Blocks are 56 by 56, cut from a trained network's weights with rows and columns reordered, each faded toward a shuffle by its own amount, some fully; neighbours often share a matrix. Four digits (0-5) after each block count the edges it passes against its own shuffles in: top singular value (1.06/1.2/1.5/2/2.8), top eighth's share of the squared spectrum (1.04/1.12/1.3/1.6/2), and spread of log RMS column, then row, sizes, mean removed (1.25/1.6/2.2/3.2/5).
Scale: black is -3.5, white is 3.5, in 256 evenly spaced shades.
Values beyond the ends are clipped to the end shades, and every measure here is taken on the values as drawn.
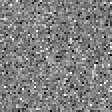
0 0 0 0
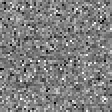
0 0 0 1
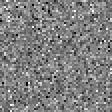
0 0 0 0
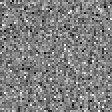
0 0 0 0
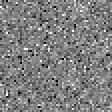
2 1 0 0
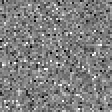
0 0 0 0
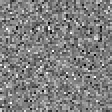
2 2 0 1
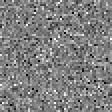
0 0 0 0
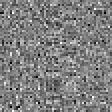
4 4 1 2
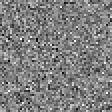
1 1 0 0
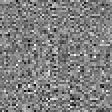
4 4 2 2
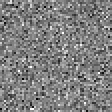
2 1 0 0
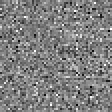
2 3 1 0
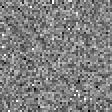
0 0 0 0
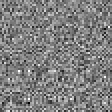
4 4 1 2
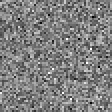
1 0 0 0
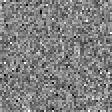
1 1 0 0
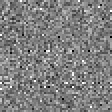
3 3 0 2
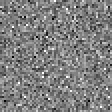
2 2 0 0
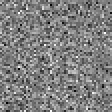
3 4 2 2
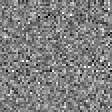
3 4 1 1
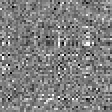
4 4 2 3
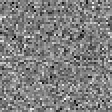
3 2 0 0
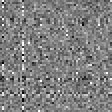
4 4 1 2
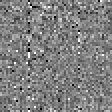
3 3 2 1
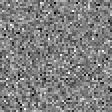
2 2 0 0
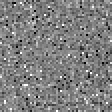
1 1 0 0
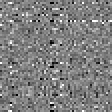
4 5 2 3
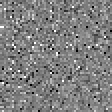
3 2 1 1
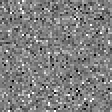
2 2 0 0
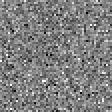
2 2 0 0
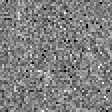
2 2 0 1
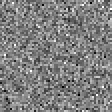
1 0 0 0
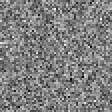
1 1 0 0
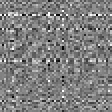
4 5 1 3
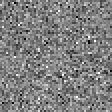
2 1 0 0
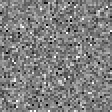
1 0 0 0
